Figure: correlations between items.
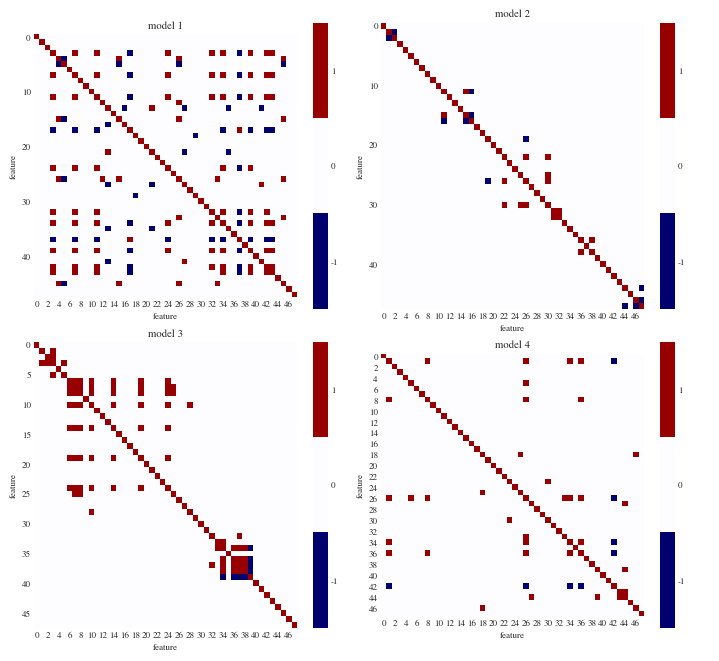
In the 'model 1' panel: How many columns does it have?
48
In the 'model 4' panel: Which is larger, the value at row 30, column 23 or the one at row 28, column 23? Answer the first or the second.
the first
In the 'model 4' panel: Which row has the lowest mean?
42
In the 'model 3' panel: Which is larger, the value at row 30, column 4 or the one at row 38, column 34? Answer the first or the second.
the second
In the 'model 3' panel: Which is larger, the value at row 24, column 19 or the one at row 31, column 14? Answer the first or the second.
the first
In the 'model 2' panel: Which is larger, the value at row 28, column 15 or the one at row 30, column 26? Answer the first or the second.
the second
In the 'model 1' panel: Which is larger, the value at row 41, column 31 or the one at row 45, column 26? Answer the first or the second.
the second
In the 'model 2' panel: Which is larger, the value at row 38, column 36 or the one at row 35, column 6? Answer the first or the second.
the first
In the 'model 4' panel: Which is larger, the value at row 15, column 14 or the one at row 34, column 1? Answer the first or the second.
the second
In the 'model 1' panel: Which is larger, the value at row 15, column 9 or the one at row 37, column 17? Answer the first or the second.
the second
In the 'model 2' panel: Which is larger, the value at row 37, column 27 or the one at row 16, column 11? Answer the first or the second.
the first
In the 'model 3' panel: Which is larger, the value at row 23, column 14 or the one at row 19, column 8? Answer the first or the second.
the second
